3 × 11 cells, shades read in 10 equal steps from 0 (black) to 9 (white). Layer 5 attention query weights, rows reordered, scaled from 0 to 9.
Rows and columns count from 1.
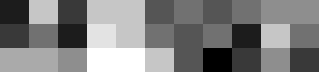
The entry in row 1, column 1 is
1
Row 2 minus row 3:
-4 -2 -4 -1 -2 -3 0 4 -1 2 2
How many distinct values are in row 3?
7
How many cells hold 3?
4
